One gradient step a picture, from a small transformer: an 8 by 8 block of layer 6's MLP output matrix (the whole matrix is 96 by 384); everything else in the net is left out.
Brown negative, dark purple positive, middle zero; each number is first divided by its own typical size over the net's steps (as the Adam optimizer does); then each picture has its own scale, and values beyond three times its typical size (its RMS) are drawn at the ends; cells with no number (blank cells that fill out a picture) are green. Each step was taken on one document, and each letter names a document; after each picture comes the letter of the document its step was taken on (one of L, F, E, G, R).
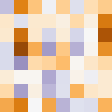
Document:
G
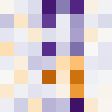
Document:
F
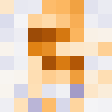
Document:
F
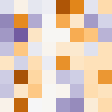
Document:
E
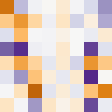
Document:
E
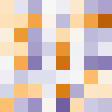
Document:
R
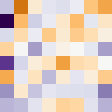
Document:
E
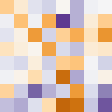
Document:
F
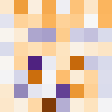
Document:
F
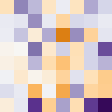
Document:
R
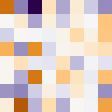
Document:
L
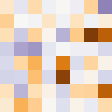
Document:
L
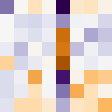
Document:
L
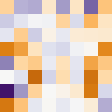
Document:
E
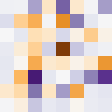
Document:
L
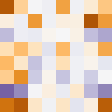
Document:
E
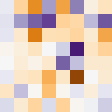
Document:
F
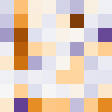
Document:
G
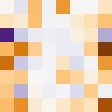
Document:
E
